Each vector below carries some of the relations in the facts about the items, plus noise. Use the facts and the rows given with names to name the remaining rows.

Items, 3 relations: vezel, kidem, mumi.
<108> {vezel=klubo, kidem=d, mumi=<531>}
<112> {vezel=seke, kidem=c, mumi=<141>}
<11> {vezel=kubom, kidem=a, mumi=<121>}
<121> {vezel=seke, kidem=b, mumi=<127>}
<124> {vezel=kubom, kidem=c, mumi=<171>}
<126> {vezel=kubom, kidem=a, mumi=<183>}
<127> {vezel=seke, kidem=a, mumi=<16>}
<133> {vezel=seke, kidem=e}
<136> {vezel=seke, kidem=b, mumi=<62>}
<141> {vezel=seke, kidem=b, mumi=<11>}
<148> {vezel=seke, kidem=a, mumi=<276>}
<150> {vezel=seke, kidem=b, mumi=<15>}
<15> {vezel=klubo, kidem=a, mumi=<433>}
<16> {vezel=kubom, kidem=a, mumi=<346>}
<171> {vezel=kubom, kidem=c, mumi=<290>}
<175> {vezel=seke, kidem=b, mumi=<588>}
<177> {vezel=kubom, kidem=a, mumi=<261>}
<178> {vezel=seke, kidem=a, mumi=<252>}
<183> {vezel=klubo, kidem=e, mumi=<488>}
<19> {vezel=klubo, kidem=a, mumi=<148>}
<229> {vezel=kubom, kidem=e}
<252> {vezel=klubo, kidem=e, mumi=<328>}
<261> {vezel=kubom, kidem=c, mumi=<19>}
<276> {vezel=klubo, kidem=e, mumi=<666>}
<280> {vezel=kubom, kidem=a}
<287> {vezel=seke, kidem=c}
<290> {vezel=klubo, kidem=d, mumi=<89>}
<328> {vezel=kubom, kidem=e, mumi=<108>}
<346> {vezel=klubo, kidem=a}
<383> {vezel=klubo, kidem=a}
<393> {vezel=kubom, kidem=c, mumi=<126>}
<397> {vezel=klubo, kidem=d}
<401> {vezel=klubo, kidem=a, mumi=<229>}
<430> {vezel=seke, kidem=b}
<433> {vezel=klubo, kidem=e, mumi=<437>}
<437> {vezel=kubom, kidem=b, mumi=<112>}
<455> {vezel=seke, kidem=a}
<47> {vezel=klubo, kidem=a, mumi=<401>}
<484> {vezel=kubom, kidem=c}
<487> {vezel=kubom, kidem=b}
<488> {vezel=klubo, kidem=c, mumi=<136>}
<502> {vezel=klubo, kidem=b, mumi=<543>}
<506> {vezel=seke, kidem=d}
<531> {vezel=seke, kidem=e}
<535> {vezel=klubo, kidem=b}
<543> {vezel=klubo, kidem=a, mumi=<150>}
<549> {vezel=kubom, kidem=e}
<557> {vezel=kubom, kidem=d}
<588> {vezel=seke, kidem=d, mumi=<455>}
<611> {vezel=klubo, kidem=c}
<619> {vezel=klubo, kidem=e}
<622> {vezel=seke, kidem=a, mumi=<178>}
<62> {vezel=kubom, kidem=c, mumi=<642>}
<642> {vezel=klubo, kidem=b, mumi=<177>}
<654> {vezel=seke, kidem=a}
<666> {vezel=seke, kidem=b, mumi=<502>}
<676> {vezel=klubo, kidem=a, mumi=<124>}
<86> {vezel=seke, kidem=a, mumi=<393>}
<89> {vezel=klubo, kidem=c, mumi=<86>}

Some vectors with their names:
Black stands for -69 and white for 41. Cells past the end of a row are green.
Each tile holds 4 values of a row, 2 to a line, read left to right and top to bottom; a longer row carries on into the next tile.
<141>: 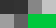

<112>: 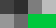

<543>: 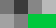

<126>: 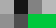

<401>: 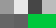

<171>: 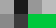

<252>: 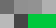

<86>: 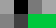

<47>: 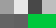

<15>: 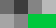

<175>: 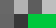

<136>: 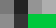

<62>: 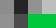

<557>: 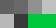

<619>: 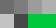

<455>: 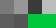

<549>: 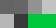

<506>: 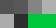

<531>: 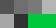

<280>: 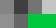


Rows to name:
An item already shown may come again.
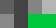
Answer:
<430>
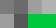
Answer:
<535>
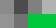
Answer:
<383>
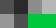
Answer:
<666>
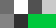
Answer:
<229>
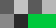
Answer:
<588>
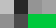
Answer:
<676>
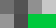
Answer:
<487>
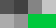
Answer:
<346>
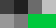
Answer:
<127>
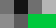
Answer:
<148>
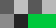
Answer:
<588>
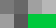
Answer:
<535>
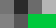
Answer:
<654>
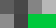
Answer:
<430>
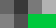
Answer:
<287>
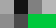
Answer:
<126>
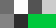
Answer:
<229>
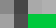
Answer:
<642>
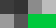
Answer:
<150>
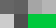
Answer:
<276>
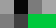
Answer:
<86>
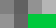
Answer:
<611>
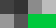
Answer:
<150>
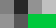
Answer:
<261>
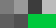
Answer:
<455>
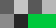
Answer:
<588>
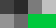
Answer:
<112>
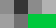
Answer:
<19>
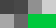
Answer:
<437>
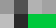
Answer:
<290>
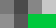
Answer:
<484>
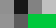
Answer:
<177>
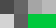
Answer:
<433>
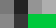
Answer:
<136>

